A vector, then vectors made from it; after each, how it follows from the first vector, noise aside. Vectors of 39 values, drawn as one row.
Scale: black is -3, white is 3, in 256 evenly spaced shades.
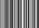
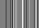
partly zeroed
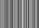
shrunk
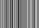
partly zeroed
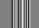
partly zeroed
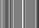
partly zeroed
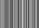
shrunk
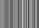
shrunk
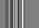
partly zeroed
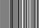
partly zeroed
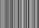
shrunk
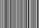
partly zeroed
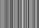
shrunk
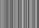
shrunk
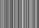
shrunk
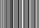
partly zeroed
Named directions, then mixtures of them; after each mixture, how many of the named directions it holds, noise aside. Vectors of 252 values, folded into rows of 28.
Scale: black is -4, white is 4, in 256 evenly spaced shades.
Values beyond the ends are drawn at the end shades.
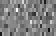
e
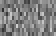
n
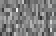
two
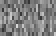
one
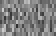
one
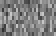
one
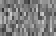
one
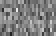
two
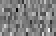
two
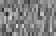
one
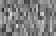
one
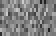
two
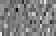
one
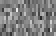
two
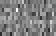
two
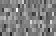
two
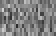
one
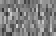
one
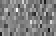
one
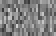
one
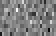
one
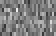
two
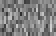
one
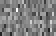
two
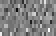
one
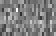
two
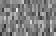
two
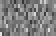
two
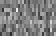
two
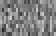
one
